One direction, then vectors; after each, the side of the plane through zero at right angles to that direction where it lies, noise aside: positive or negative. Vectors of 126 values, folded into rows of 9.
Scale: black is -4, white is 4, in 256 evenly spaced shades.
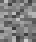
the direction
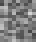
positive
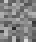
positive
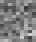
negative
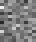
negative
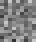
negative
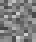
negative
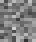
negative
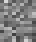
positive
